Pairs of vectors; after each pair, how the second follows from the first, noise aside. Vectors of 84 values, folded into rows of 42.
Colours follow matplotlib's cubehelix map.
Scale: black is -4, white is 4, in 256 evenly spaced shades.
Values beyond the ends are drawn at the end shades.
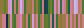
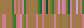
partly zeroed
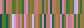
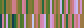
sign-scrambled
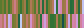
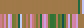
partly zeroed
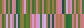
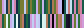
scaled up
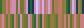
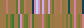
partly zeroed
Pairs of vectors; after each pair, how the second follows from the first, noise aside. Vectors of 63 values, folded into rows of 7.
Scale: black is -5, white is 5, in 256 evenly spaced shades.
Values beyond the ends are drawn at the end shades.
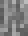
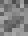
sign-scrambled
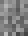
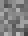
sign-scrambled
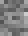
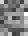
scaled up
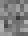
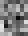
scaled up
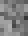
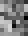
scaled up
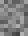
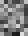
scaled up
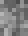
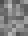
shuffled
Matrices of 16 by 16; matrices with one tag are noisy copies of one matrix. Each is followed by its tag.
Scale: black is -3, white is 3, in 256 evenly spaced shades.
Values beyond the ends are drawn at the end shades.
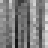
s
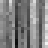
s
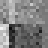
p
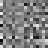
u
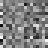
u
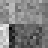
p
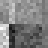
p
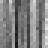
s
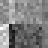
p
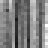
s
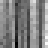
s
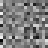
u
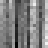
s
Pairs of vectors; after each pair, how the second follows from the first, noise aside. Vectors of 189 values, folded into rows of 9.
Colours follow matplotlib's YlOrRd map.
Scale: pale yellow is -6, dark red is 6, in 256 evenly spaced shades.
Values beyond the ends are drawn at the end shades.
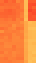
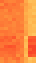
wrapped around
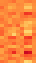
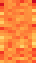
wrapped around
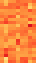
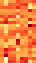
scaled up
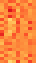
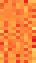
wrapped around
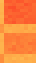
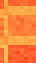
wrapped around
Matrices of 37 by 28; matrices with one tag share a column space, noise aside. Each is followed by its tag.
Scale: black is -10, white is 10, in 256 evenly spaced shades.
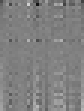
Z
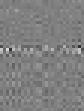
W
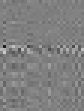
W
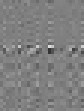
W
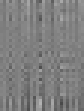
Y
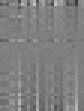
Z
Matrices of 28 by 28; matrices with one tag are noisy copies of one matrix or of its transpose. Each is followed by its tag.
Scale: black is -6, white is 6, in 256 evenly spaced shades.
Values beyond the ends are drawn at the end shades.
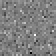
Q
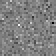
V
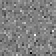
Q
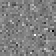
Q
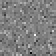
Q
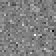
Q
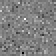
V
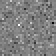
V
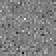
V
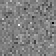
V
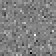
Q
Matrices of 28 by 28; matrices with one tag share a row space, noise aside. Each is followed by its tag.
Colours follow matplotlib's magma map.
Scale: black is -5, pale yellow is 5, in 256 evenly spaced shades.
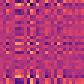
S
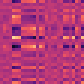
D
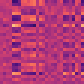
D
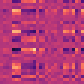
D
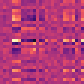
D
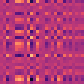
S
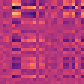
D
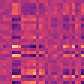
D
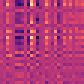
S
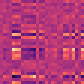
D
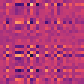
S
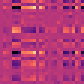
D
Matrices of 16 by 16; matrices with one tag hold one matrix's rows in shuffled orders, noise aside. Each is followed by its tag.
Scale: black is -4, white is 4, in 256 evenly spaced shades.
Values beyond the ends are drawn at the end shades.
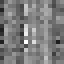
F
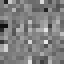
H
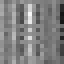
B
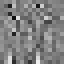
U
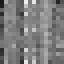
F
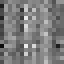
F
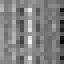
B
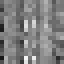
F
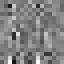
U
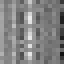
B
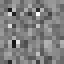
U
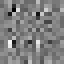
U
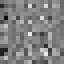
H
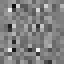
U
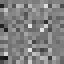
H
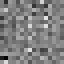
H
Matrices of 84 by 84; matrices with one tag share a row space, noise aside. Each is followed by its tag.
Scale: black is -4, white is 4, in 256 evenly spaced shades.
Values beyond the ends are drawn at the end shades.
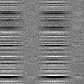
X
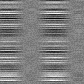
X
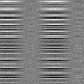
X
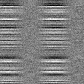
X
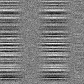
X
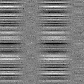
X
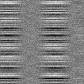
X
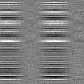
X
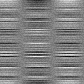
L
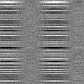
X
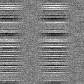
X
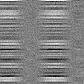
X
